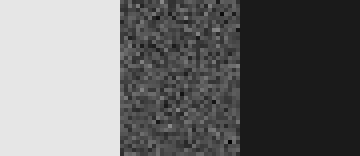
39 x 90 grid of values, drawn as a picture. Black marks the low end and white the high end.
It is made of 1 by 3 panels. Panel 1,1: very high, flat. Panel 1,2: low, fine-grained. Panel 1,3: very low, flat.
